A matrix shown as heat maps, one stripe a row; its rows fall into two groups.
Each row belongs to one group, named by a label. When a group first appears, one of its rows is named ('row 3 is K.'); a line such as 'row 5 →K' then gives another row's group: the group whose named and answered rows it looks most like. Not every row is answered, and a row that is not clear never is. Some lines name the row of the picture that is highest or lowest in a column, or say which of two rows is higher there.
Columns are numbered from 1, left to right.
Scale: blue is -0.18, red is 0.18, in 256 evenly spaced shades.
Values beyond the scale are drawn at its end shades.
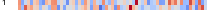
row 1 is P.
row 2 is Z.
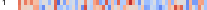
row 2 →P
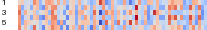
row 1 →P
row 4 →P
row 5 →Z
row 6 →P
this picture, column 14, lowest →5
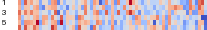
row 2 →P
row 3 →Z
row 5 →Z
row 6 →Z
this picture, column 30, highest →3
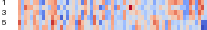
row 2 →Z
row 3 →P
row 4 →P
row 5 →Z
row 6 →Z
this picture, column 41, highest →6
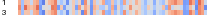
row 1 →P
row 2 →Z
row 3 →P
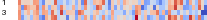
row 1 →P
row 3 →Z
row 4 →P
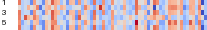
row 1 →P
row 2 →P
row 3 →P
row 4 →Z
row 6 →P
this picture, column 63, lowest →4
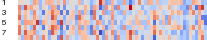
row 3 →P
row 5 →Z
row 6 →P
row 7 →Z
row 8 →Z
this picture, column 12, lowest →8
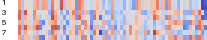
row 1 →Z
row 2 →Z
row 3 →P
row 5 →P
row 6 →Z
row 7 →Z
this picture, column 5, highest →6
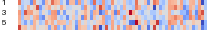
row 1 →P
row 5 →P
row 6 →Z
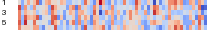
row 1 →P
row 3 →Z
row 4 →Z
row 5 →P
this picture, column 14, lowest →4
